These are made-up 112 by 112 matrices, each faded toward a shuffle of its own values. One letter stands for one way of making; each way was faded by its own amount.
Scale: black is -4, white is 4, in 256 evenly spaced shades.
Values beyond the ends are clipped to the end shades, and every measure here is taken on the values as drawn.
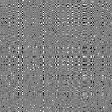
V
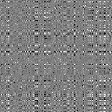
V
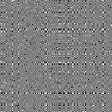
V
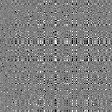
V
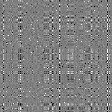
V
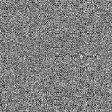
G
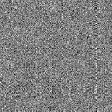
G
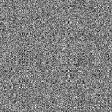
G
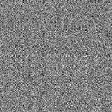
G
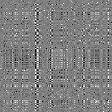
V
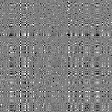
V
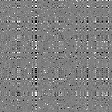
V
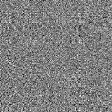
G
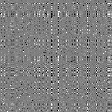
V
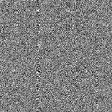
G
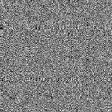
G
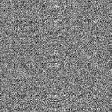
G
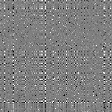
V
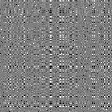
V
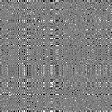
V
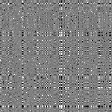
V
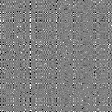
V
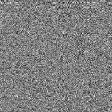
G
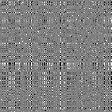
V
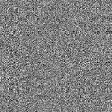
G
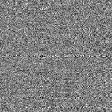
G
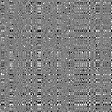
V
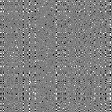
V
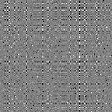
V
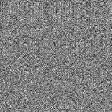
G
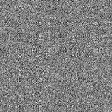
G
